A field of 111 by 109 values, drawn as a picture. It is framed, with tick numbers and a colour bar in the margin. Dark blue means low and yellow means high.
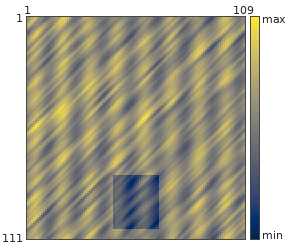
Stripes: upright, repeating 8 times. Odd patch: lower, in the bottom middle. Ninth with the lowest average: bottom middle.
